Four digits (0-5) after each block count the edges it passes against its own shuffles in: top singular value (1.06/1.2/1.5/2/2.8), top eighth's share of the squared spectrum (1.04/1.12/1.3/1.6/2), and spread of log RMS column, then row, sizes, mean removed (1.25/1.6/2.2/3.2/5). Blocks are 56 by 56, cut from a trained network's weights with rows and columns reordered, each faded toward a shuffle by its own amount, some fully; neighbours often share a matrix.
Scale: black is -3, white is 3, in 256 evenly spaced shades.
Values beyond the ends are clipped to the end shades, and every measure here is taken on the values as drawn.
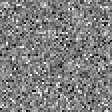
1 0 0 0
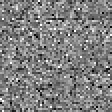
2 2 0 0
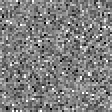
0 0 0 0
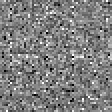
2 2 1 0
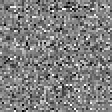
3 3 1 3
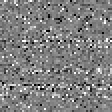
3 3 0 3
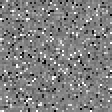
0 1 0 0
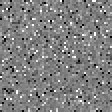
0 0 0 0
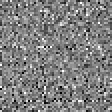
2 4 2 2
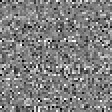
3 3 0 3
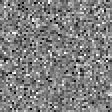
1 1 0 0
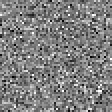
3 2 0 2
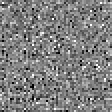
2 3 1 1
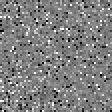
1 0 0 0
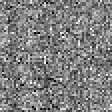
2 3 0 1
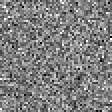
0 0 0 0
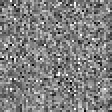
2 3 0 1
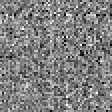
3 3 1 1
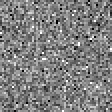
0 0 0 0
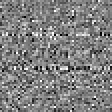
4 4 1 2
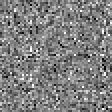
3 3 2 1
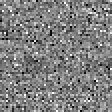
2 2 0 0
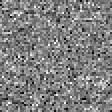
2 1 0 0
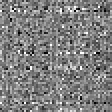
3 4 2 2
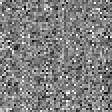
2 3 1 2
